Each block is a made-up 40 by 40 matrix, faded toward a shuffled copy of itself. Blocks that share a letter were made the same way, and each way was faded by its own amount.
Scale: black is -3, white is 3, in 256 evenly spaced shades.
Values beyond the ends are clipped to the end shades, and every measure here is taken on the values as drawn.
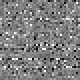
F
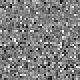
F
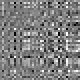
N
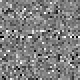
F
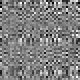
N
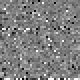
F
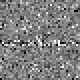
F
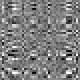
N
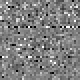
F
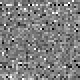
F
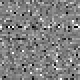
F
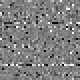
F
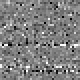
F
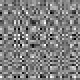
N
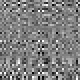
N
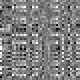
N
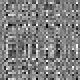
N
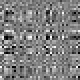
N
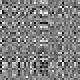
N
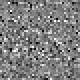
F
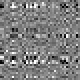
N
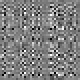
N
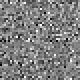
F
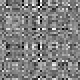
N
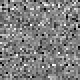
F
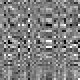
N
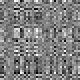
N
